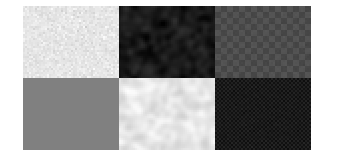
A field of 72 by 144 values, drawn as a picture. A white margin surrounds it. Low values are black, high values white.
It is made of 2 by 3 panels. Panel 1,1: very high, fine-grained, faint in contrast. Panel 1,2: very low, blotchy, faint in contrast. Panel 1,3: low, checkered, faint in contrast. Panel 2,1: middling, flat. Panel 2,2: very high, blotchy, faint in contrast. Panel 2,3: very low, checkered, faint in contrast.
